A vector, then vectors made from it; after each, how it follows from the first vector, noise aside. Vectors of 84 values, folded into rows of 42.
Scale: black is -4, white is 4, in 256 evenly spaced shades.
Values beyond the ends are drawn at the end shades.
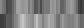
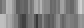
negated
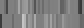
partly zeroed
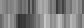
wrapped around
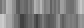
negated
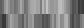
reversed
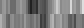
wrapped around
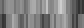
reversed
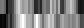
scaled up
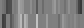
partly zeroed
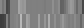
partly zeroed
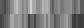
wrapped around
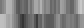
negated
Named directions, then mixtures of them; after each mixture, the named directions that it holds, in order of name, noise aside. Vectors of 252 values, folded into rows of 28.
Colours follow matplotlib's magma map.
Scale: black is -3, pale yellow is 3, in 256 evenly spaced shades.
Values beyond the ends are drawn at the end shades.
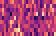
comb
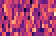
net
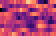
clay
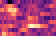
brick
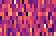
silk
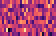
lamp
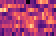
clay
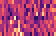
comb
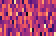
silk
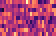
clay, lamp, net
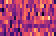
brick, comb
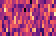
lamp, net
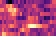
brick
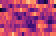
clay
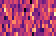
net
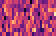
net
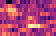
brick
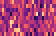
comb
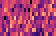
comb, lamp, net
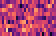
brick, lamp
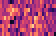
brick, comb, net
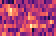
brick, silk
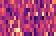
comb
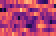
clay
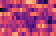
clay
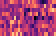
clay, comb, net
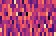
silk
